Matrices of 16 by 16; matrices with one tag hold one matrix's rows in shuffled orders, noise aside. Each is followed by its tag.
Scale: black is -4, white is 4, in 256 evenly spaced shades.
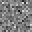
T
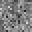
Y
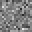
T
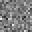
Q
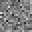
Y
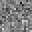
T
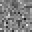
Y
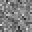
Y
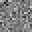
Q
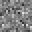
T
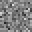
Q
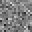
Q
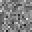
Y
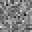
Y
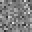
Q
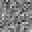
T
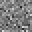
T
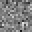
T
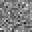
Y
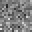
Y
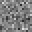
T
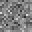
Y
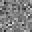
Q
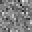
T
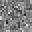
Y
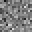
Q
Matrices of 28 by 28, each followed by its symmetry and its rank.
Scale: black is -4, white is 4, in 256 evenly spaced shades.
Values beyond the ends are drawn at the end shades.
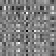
neither, rank three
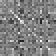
symmetric, rank five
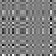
neither, rank one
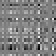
neither, rank two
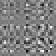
antisymmetric, rank two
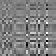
neither, rank two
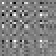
symmetric, rank two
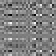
neither, rank two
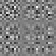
antisymmetric, rank two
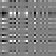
neither, rank one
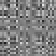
antisymmetric, rank two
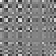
symmetric, rank two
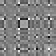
symmetric, rank two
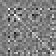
symmetric, rank five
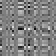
neither, rank two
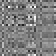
neither, rank three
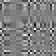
antisymmetric, rank two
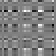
neither, rank one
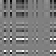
neither, rank one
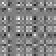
symmetric, rank two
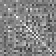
symmetric, rank five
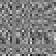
neither, rank three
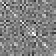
symmetric, rank five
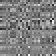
neither, rank three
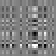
neither, rank one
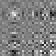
symmetric, rank two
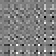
antisymmetric, rank two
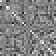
symmetric, rank five
